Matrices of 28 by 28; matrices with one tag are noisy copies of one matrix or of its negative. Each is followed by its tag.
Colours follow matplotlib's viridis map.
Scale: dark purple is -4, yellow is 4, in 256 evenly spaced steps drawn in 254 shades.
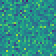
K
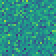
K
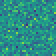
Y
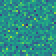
Y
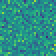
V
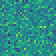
K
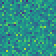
K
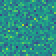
Y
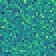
V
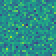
Y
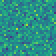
Y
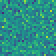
V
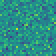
Y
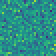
V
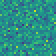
Y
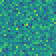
Y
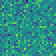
K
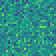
K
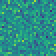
V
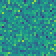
V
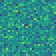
Y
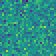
K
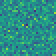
Y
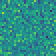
V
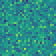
K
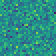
Y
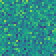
K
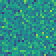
V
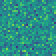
Y
